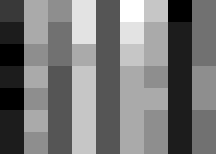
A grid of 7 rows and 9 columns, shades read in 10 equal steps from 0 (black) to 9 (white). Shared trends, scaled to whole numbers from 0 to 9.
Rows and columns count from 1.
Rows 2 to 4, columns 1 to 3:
1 6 4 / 0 5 4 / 1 6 3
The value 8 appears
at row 1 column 4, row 2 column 4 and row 2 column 6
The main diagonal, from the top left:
2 6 4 7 3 6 5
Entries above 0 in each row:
8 9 8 9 8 9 9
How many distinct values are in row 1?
9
